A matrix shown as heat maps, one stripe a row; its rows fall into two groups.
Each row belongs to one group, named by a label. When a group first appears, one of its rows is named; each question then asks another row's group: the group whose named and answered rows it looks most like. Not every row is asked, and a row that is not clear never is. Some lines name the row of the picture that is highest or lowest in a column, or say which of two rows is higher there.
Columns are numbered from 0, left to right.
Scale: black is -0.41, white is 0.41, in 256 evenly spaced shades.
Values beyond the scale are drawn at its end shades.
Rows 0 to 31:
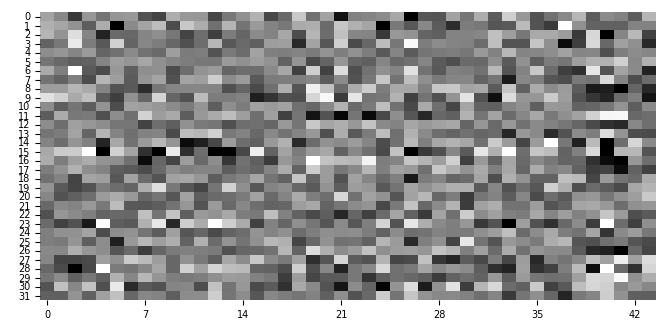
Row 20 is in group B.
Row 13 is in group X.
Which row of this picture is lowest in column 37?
3
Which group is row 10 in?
B
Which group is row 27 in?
B
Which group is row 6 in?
X
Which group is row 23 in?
X
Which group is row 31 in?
X
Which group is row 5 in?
B
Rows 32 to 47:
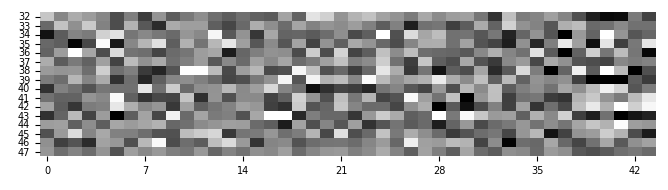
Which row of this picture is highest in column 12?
34
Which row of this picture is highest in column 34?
38
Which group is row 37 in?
B
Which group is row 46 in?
X
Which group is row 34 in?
X
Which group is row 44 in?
B
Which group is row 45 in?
X
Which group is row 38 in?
X
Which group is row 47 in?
B
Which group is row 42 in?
B
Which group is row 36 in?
X
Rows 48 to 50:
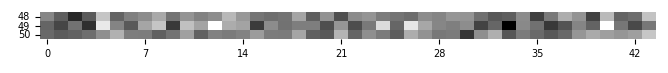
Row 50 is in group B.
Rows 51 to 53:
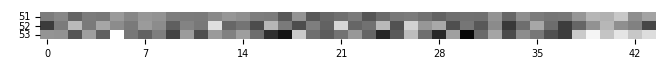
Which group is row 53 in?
B
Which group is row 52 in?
X
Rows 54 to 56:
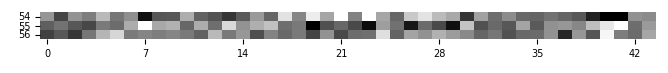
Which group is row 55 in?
B
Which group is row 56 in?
X
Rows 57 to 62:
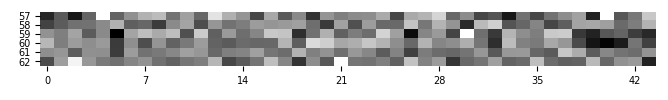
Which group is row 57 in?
X
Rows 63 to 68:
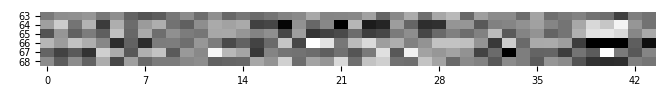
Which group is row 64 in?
B
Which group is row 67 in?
X
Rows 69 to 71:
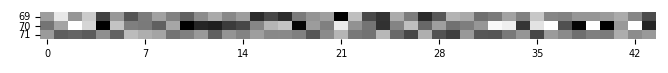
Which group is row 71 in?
B
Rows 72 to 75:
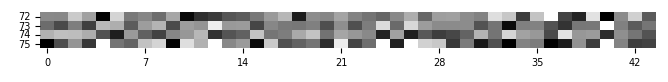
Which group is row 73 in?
X
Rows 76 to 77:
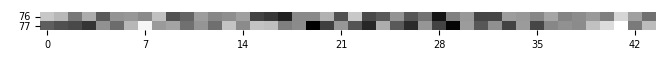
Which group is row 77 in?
B
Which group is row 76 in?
B
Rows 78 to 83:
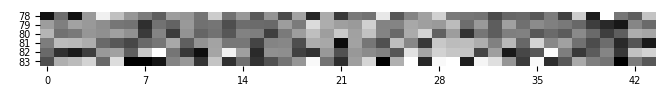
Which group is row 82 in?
X
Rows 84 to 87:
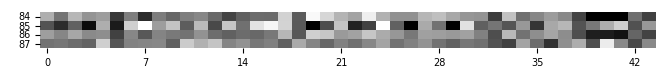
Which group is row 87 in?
X
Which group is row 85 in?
B
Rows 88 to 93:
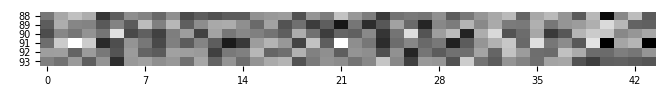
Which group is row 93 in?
B
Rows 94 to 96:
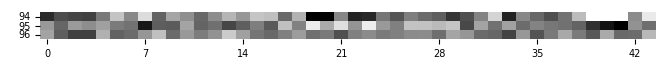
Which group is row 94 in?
B
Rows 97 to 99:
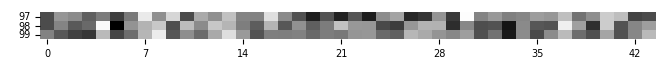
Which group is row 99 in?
X
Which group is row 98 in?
X
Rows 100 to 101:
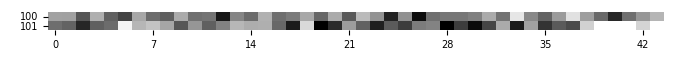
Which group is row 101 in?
B
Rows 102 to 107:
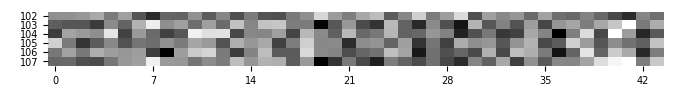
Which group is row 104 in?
X
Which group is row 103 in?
B
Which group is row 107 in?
B
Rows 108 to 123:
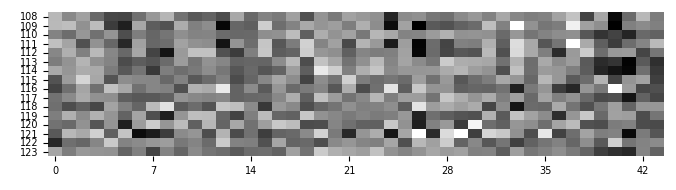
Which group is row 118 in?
X
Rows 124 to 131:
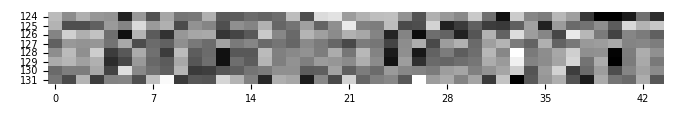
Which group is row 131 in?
X
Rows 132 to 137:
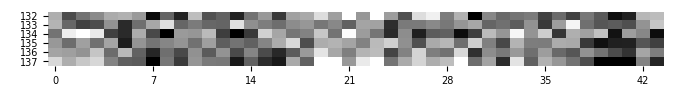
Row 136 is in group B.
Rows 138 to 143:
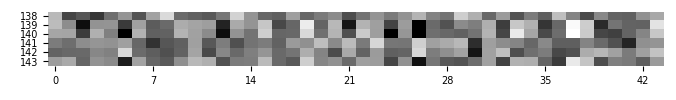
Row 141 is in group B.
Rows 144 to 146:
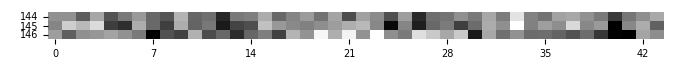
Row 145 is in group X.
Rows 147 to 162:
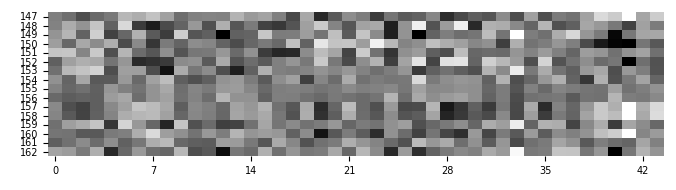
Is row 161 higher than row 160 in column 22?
Yes
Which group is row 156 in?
X
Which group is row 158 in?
B
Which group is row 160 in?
B
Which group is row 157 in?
B
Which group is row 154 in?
X
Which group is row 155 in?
X
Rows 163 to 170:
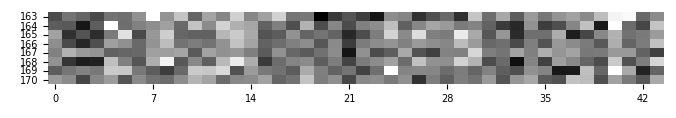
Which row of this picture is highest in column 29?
165
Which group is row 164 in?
X
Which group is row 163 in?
B
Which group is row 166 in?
X
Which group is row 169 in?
X
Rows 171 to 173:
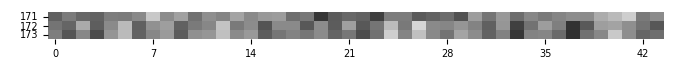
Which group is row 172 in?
X
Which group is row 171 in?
B
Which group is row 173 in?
X
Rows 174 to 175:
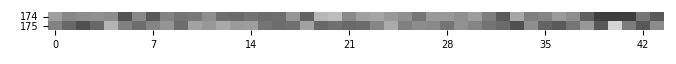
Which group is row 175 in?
X
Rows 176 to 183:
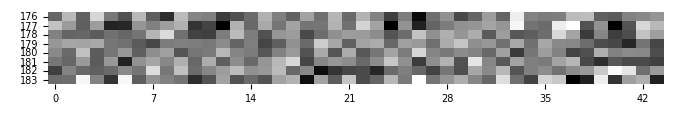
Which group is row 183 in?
X
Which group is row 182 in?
B
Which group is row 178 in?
X
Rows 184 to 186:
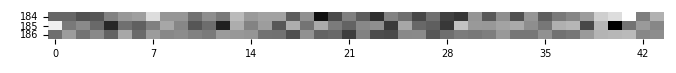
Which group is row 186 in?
B
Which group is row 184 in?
B
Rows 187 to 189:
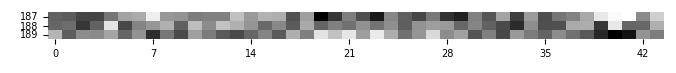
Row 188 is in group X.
